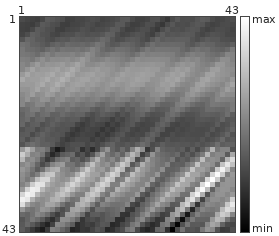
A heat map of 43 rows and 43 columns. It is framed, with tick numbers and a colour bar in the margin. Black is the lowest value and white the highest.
Seam: horizontal, 60% of the way down, the top part calmer. Roughest part: bottom right. Stripes: horizontal, repeating 2 times.
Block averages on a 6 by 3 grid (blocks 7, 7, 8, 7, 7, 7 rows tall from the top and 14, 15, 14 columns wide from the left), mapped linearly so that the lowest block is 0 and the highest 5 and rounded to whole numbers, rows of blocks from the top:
0 0 0 | 4 4 4 | 2 1 2 | 0 1 1 | 5 4 5 | 2 1 2
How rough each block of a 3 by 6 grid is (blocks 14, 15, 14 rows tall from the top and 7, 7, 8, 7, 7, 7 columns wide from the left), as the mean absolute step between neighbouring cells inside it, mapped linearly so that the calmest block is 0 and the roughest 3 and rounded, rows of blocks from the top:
0 0 0 0 0 0 / 1 0 1 1 0 1 / 2 2 2 2 3 3
